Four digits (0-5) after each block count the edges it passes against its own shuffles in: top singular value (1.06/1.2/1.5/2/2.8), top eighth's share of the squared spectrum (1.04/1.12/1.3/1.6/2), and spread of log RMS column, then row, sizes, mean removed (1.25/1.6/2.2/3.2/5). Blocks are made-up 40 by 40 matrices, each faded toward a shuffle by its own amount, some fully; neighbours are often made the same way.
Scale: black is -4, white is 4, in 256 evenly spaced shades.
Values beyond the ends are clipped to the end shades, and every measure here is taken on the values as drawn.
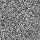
0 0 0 0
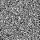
0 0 0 0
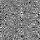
3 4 2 2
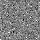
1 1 0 0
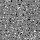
0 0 0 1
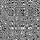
4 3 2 2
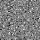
3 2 0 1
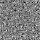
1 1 0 2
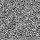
0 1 0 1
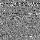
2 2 0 3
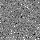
1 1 0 0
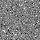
0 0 0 0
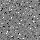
0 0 0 0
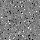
1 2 1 0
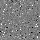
0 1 0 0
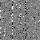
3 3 2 0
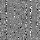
2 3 3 0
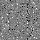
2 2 1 0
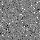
1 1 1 0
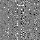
2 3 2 0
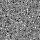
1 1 0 0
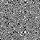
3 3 1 1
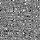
3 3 1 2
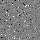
1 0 0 0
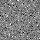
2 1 0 0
